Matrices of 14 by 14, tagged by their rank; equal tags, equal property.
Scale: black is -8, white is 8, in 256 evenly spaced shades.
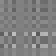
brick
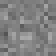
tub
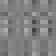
brick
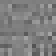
tub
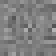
tub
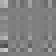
brick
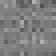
tub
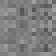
tub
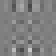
brick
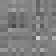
tub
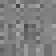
tub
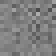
tub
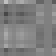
brick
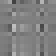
brick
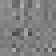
tub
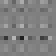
brick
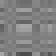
brick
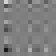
brick
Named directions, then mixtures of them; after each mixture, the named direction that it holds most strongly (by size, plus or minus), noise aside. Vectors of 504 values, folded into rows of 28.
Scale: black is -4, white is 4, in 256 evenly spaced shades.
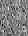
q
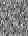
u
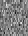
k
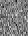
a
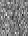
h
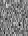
k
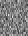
a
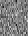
a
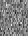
k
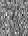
h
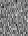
a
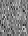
q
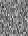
a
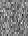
h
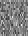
u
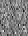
q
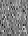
q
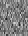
u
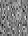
q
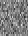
u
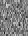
k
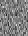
a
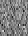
q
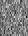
k
